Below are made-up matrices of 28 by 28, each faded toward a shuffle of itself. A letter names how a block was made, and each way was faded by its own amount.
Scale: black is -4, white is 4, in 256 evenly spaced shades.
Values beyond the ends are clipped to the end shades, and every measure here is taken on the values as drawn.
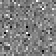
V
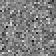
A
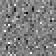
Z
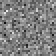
A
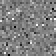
V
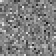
A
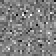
V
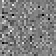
Z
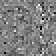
Z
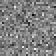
A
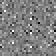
Z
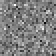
A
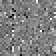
Z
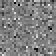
Z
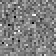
A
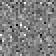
Z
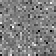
V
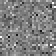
Z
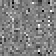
Z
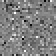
V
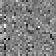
Z
